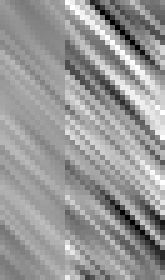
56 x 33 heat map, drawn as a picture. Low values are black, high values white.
The left part is calmer, up to a seam about 40% of the way across. The ninth with the lowest average is the bottom right. There is no overall slope. The halves do not mirror each other. No row or column stands out.
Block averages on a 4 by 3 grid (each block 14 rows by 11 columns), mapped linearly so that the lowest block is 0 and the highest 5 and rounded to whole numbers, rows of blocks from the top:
231 | 445 | 434 | 330
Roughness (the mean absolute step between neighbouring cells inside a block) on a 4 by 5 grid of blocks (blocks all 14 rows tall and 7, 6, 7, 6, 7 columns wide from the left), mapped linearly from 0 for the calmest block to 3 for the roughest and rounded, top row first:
0 0 2 3 2
0 0 2 2 2
0 0 1 2 2
0 0 1 2 2
